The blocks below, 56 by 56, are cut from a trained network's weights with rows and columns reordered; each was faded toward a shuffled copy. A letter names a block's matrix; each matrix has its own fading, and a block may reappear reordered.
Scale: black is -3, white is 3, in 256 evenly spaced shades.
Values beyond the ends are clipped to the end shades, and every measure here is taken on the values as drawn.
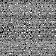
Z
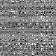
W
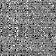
Z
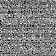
Z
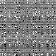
W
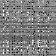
W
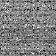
Z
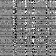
W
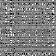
W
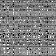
W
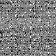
Z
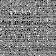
Z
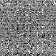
Z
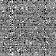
Z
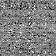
Z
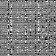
W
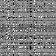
W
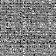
Z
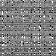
W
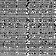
W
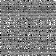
W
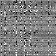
W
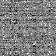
Z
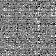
Z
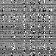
W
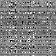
W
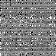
W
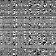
W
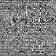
Z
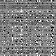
W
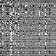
W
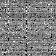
Z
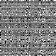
W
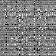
W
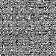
Z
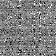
Z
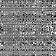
W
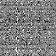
Z
